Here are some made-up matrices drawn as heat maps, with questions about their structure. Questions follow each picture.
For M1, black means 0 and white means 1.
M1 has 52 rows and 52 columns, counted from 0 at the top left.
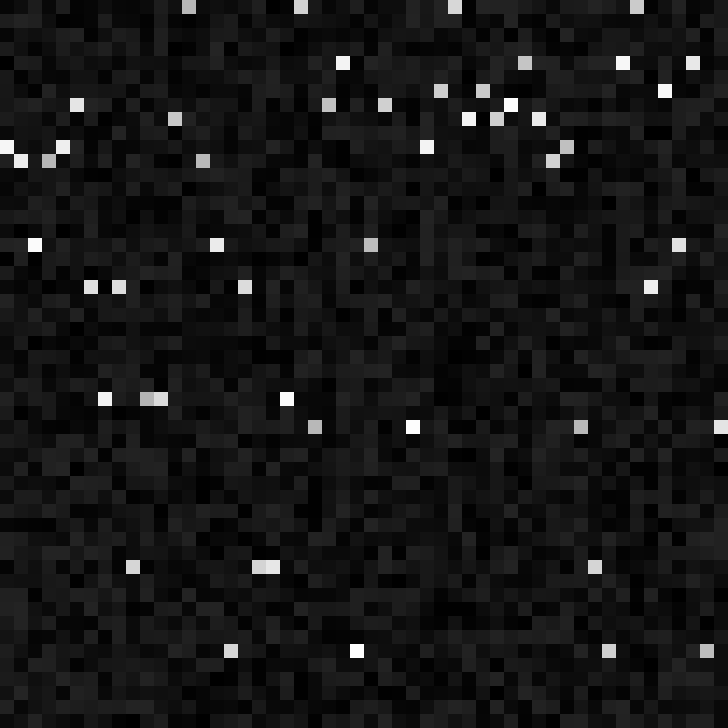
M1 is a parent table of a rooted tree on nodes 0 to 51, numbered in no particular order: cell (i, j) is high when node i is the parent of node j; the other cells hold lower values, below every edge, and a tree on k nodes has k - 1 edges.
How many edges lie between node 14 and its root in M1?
2
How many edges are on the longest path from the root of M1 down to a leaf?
3
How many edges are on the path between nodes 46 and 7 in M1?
3
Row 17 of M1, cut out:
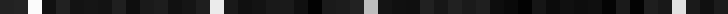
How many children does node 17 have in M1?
4
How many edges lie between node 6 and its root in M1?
2
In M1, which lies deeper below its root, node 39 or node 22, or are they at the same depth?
node 22
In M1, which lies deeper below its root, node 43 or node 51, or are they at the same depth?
the same depth
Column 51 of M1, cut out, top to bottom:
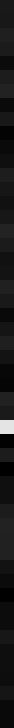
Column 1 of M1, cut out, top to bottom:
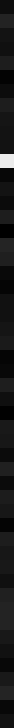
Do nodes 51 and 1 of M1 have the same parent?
no
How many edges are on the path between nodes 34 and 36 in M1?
5
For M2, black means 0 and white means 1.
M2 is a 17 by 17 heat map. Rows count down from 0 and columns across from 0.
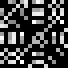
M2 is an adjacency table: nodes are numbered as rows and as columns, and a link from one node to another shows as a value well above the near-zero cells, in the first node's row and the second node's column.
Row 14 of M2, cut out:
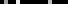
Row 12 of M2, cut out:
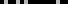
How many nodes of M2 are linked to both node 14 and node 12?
2
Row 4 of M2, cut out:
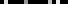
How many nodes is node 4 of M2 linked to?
4
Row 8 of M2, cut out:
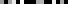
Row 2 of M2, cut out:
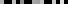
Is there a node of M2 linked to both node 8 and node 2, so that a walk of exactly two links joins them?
yes
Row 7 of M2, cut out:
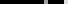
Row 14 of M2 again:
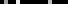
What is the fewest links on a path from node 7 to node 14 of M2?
6
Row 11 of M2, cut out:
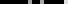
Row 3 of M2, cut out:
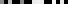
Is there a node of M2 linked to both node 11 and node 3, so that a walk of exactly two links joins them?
yes
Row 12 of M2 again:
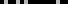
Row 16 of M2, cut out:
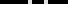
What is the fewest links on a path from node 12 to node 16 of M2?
5
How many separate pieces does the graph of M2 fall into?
1
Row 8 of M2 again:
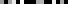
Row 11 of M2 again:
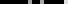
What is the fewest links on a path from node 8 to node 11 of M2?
2
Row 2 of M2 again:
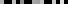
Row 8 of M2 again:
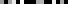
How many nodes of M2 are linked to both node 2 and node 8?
7
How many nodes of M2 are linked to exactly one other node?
0
